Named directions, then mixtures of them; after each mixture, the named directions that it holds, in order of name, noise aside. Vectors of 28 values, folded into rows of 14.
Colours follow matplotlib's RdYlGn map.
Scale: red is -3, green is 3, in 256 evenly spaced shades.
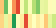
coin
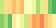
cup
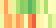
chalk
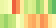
coin, cup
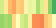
cup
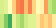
chalk, cup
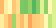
chalk, coin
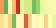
coin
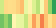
cup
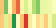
coin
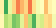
chalk, coin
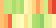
cup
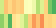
cup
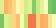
chalk, cup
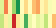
coin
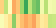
chalk, coin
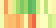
chalk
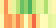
chalk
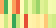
coin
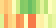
chalk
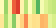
coin, cup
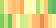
cup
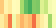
chalk, coin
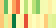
coin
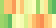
cup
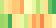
cup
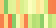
coin, cup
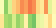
chalk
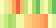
coin, cup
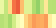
coin, cup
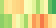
cup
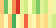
coin
